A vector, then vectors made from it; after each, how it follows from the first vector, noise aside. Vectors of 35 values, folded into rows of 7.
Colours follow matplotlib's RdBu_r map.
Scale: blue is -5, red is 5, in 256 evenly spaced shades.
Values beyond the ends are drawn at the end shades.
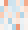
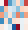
scaled up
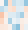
sign-scrambled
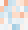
sign-scrambled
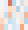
reversed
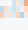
partly zeroed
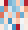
scaled up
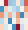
scaled up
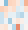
sign-scrambled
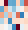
scaled up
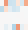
partly zeroed
